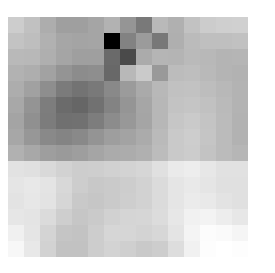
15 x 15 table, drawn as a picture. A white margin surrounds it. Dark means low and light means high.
The bottom right is the ninth with the highest average. A horizontal seam about 60% of the way down splits the table, and the bottom part is higher. The ninth with the lowest average is the top middle. An odd patch, rougher than its surroundings, sits in the top middle. The top middle is the roughest part.
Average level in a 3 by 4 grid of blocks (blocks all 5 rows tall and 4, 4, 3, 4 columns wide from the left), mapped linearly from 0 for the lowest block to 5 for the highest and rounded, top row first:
2 0 2 3 / 1 1 3 3 / 4 3 4 5
